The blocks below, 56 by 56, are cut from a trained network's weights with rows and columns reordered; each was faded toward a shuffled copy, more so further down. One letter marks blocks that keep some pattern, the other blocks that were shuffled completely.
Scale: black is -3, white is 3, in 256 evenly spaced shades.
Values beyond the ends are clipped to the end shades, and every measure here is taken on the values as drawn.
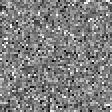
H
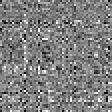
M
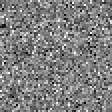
H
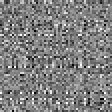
M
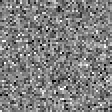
H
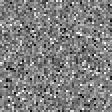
H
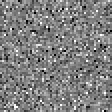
H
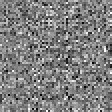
M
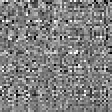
M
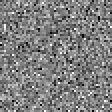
H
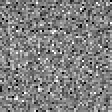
H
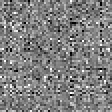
M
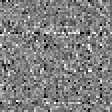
M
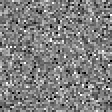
H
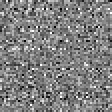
M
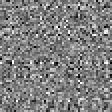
M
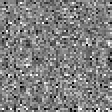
M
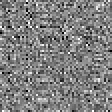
M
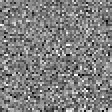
M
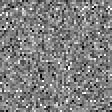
H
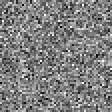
H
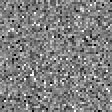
H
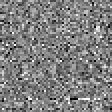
M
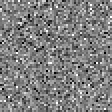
H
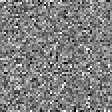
M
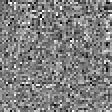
M
